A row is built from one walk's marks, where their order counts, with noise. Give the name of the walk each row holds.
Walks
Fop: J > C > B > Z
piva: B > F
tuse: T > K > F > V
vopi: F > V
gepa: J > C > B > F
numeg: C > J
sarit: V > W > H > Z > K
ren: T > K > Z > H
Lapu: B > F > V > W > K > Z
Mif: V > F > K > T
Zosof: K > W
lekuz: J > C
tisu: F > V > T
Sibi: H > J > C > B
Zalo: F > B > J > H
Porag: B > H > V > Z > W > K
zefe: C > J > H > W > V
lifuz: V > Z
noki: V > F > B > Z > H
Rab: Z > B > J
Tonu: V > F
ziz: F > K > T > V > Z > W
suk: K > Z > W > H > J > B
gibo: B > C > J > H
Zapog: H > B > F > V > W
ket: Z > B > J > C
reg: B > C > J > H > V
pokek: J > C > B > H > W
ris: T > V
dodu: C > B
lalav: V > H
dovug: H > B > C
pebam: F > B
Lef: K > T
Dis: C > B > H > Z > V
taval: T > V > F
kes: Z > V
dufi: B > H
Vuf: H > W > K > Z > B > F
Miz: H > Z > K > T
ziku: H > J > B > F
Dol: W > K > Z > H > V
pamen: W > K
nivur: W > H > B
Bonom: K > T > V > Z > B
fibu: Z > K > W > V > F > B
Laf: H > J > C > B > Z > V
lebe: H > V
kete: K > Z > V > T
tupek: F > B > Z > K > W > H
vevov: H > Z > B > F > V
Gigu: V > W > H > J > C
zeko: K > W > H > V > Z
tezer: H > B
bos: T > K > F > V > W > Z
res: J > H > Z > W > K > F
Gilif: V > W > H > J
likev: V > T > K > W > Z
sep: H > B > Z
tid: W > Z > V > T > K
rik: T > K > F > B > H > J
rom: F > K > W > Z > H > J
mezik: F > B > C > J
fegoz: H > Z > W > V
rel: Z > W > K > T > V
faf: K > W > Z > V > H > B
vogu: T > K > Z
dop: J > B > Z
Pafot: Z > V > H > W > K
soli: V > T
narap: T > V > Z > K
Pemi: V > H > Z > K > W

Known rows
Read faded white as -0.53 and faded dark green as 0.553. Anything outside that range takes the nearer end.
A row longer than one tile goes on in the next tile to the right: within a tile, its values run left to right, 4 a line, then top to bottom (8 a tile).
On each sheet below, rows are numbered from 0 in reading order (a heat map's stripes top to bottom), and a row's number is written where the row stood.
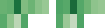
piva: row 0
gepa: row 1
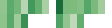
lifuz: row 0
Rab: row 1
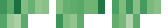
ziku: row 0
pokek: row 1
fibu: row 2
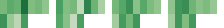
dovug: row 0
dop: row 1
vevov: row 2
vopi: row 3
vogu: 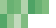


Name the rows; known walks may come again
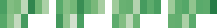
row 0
dop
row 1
dodu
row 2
likev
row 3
ziz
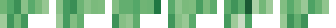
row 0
vevov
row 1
tuse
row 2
pokek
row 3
nivur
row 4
lekuz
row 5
Dis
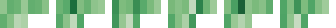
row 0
narap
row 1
piva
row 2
Sibi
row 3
sep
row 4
res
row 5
pebam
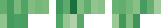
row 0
reg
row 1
ziku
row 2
Laf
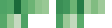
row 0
gepa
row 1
numeg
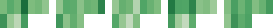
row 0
dovug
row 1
tupek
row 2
vogu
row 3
mezik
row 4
zefe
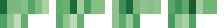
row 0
Rab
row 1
Vuf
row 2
Tonu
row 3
Gigu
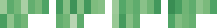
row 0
ren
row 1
fibu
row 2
rel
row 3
Gilif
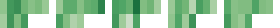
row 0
vopi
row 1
Pemi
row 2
ket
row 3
lifuz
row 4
tezer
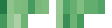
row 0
suk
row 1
fegoz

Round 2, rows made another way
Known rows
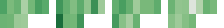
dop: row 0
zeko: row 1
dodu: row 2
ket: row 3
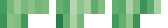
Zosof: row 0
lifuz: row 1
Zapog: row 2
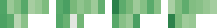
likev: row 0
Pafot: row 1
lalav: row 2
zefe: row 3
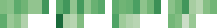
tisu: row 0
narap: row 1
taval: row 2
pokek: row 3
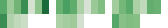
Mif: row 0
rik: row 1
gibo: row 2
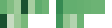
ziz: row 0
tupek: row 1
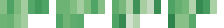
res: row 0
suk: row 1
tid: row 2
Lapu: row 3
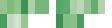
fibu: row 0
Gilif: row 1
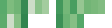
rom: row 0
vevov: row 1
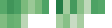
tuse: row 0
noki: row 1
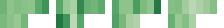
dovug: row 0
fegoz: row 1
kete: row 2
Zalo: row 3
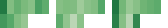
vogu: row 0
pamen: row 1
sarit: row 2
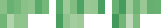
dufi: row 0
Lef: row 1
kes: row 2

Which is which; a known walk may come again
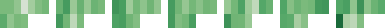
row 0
Rab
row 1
kes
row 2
bos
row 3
Zosof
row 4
reg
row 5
sep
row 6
narap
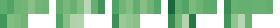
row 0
vopi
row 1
Tonu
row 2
ris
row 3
Pemi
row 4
tupek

